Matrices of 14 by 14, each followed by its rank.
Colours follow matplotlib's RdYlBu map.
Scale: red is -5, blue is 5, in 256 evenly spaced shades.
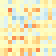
three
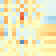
two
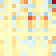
two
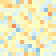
full rank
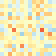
three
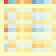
one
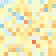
full rank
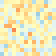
full rank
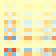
one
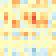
two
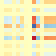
one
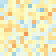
full rank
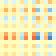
one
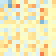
three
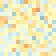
full rank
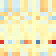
two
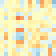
three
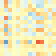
two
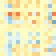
three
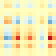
one
